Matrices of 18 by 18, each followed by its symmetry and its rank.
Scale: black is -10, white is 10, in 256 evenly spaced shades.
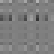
neither, rank one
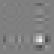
symmetric, rank one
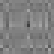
neither, rank two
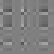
neither, rank one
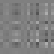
neither, rank one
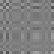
symmetric, rank one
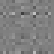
neither, rank two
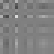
symmetric, rank one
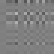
neither, rank one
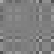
symmetric, rank one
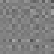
neither, rank two
